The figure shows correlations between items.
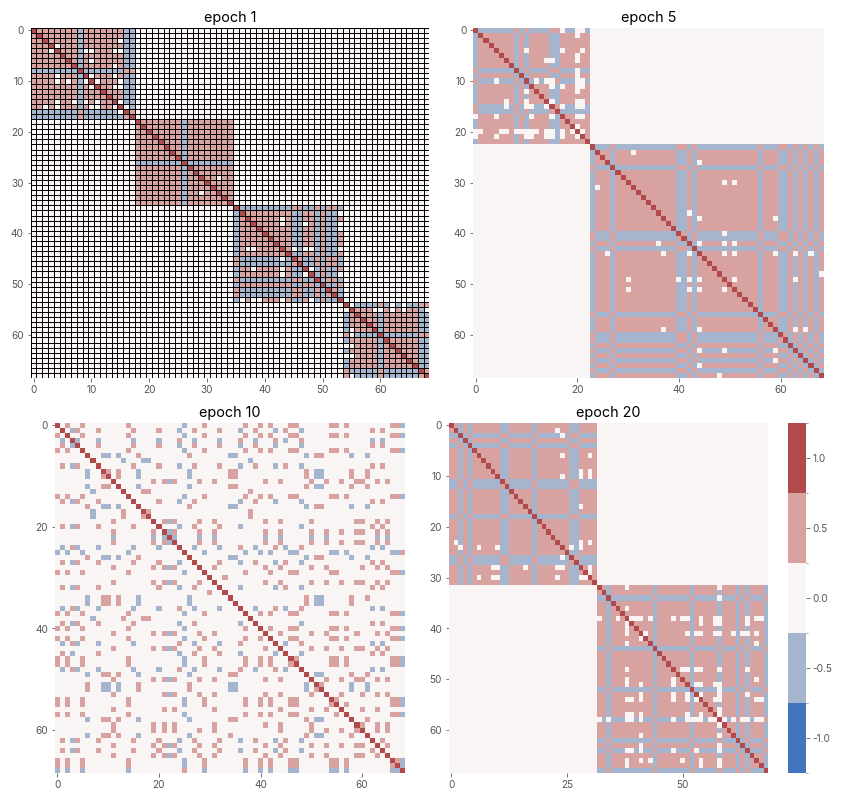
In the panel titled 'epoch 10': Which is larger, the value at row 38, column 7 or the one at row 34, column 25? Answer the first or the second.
the second
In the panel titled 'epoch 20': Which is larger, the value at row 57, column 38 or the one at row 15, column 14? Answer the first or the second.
the second
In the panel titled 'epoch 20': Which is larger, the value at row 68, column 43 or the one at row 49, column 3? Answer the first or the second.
the second
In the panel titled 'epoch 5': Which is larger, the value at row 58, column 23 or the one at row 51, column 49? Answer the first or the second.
the second
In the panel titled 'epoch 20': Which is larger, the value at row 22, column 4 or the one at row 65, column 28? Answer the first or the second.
the second
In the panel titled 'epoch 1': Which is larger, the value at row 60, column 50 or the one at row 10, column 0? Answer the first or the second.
the second
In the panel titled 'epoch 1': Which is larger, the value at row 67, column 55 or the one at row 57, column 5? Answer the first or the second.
the second
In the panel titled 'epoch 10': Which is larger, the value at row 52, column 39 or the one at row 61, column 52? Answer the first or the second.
the first
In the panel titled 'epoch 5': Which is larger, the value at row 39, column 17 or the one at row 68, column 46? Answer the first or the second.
the second
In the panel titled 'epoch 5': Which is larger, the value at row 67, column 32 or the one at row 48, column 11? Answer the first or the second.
the second
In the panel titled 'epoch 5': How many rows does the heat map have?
69
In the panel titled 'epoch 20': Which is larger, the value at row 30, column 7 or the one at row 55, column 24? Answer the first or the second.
the first
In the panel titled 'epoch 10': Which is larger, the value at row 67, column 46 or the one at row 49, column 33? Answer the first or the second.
the first
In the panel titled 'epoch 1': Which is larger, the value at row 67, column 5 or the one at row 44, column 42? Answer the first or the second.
the second
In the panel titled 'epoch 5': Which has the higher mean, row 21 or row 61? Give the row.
21
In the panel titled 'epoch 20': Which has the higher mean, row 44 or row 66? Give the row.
66
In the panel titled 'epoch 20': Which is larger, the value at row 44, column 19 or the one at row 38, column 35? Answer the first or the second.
the second
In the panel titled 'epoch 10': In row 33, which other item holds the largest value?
30
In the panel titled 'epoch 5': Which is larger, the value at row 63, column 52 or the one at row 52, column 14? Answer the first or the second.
the second
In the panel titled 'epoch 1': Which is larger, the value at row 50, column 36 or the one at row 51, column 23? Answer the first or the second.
the first
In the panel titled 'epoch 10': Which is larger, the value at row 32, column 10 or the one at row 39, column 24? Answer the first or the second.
the first
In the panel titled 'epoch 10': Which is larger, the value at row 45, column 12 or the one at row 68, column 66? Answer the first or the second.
the first
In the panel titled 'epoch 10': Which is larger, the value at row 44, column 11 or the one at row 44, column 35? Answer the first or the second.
the first
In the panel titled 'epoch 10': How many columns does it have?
69
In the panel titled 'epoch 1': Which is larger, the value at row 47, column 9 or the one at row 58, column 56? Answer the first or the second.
the second
